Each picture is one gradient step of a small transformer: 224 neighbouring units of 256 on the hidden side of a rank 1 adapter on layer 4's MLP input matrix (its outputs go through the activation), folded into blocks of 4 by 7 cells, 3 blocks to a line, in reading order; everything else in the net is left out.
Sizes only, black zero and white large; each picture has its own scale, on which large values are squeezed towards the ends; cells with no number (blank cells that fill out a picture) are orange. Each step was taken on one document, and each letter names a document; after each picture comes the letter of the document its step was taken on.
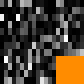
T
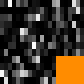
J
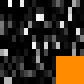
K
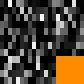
J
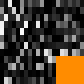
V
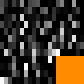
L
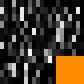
L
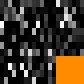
V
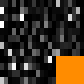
L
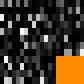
T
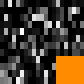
J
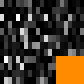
T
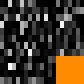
V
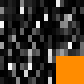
V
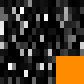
V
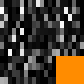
L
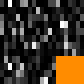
T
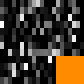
L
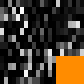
V
